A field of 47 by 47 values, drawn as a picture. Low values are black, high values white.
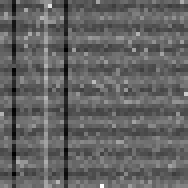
On average the colour sits 40% of the way up the scale. The distribution is heavy-tailed on both sides. No overall slope runs across the table. Horizontal stripes repeat 9 times down the table. Columns 4, 12 and 17 differ from the columns beside them.
